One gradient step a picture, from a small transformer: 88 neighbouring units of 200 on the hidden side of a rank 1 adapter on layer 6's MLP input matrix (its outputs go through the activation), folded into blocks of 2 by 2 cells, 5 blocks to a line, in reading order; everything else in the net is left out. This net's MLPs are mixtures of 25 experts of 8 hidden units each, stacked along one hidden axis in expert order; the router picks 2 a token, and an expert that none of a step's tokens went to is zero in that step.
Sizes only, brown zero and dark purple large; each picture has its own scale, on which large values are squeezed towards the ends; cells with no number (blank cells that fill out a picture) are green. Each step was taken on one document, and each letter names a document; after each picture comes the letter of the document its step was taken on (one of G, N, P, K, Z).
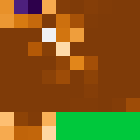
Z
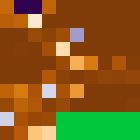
Z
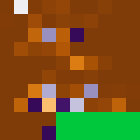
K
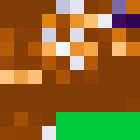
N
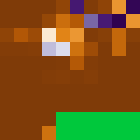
N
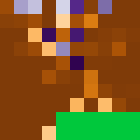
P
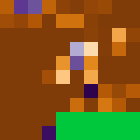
Z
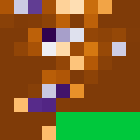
K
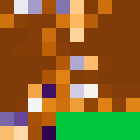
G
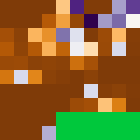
N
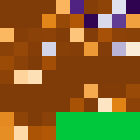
N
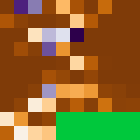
G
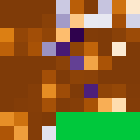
N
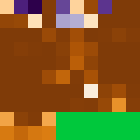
Z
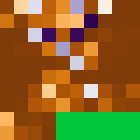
P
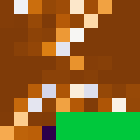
K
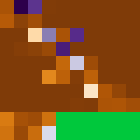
Z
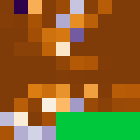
G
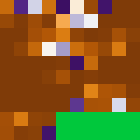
P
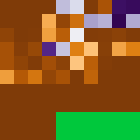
N
